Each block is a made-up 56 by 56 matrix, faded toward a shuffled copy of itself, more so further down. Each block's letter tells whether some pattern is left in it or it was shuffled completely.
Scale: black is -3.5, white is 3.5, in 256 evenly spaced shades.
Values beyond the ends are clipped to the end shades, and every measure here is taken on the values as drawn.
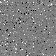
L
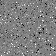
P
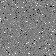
P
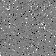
L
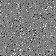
L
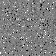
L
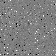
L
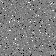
P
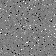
P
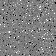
P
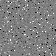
P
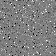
L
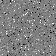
P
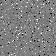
P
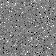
P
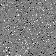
P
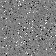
P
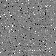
L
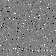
L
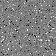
L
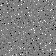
P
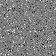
P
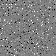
L
